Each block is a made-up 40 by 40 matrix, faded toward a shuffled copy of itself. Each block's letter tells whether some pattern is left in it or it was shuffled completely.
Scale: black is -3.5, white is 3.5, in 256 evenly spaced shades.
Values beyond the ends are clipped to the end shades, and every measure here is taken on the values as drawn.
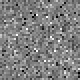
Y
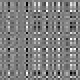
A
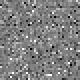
Y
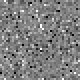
Y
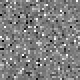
Y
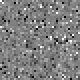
Y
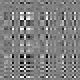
A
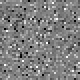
Y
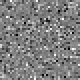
Y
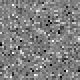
Y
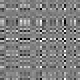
A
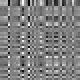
A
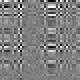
A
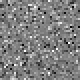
Y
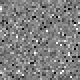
Y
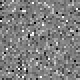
Y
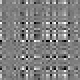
A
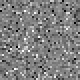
Y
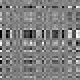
A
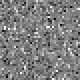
Y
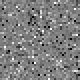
Y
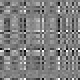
A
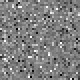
Y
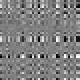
A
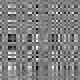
A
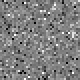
Y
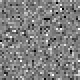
Y
